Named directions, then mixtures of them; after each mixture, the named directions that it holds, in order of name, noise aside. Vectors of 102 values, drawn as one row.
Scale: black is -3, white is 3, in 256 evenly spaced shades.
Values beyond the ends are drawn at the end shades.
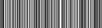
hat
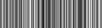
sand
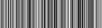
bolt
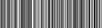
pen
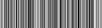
bolt, hat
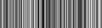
sand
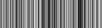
bolt, sand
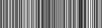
hat, sand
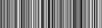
pen, sand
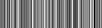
bolt, pen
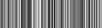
bolt, pen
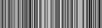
sand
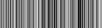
bolt, sand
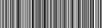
bolt, pen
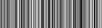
pen, sand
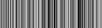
bolt, sand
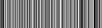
hat, pen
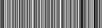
hat, pen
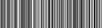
pen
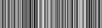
sand
